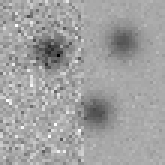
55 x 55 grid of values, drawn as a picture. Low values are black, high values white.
Dips: three. Mirror symmetry: none. Slope: none. Histogram: skewed, a long tail of low values. Seam: vertical, 50% of the way across, the right part calmer.
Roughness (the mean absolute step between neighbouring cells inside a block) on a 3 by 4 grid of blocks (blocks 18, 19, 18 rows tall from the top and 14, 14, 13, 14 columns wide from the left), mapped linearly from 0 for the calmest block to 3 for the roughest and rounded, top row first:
3 3 0 0 | 3 3 0 0 | 3 3 0 0
